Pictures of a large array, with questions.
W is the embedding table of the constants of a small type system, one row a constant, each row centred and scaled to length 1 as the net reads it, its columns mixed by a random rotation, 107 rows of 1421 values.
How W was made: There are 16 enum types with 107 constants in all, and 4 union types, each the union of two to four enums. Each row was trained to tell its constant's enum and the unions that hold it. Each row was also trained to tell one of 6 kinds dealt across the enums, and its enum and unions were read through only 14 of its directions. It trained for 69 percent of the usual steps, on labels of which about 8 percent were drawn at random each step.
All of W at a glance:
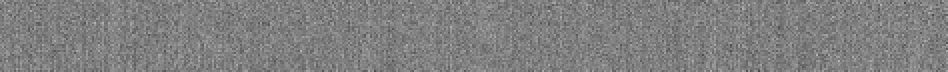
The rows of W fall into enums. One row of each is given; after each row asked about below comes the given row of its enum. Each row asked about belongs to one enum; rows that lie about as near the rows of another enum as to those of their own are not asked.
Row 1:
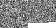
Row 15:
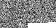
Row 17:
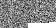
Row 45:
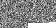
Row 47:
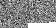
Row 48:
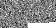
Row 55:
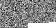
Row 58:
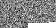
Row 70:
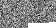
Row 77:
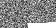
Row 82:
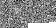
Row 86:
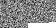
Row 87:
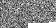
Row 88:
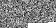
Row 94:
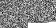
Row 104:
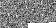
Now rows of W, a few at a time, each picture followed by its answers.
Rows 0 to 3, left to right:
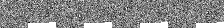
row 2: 55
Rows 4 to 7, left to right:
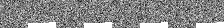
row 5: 77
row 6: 47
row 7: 94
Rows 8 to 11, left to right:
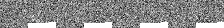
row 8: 86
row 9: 87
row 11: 94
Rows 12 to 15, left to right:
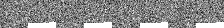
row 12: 94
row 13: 104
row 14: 94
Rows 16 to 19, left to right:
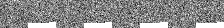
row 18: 104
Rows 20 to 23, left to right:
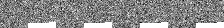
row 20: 55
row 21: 82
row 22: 15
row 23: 58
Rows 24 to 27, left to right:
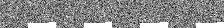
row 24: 77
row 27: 77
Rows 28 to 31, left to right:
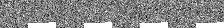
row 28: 1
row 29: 86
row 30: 15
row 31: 87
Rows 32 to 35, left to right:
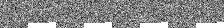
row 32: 58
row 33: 47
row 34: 82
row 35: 47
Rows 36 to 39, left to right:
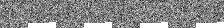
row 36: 82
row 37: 47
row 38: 58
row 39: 55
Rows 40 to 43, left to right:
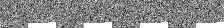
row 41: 77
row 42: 88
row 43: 55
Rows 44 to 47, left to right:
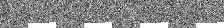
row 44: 1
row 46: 82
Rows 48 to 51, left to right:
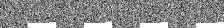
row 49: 94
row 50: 104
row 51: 55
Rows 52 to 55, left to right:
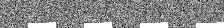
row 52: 77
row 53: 45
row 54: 55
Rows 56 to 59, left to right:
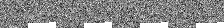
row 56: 17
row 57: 87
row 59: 47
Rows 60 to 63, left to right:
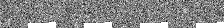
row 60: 86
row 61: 15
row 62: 17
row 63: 82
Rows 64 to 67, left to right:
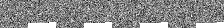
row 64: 17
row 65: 58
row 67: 1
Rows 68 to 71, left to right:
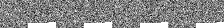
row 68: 104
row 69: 48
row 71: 86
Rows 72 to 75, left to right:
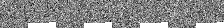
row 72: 1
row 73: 17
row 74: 1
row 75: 87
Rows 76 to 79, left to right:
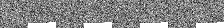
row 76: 87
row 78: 47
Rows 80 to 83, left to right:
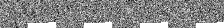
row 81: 94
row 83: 82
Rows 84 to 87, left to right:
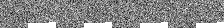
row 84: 88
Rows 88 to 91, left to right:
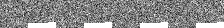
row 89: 48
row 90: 104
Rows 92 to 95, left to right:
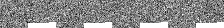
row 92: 88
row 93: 77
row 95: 82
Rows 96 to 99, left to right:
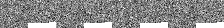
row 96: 17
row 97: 77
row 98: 1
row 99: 1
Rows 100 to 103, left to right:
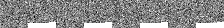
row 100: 15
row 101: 87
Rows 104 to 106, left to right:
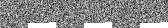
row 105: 94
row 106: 15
